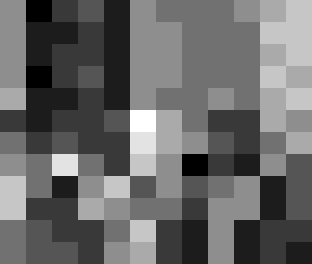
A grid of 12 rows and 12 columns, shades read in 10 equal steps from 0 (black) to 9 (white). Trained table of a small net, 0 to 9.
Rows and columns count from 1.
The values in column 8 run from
0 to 5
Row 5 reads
6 1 1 2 1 5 4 4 5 4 6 7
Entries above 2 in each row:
9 8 8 9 8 6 8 8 10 8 5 6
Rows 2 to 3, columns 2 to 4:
1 1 2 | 1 2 2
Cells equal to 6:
11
